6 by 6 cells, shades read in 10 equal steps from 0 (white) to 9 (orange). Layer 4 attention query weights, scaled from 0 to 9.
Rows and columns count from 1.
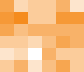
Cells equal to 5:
3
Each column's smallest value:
2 3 0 4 4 2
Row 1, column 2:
3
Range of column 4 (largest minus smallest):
2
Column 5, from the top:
6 8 6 7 4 7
